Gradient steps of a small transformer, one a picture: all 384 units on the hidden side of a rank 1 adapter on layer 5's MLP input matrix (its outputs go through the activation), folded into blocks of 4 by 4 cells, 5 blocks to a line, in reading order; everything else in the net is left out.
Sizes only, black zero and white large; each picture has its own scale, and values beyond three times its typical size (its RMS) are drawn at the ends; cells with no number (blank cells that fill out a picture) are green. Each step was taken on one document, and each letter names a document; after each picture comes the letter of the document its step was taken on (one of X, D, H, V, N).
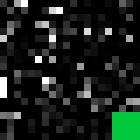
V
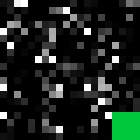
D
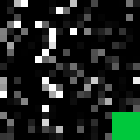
D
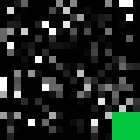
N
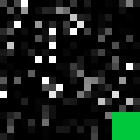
V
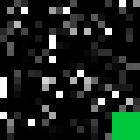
N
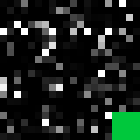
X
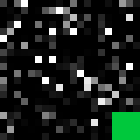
V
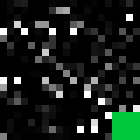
X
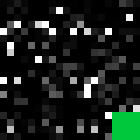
X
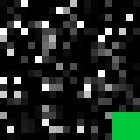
X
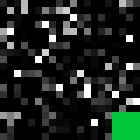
V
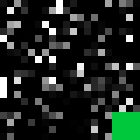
N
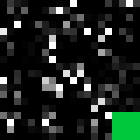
N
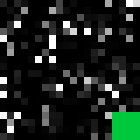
N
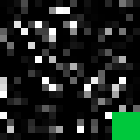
X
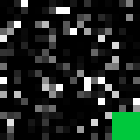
V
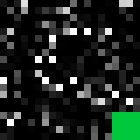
V
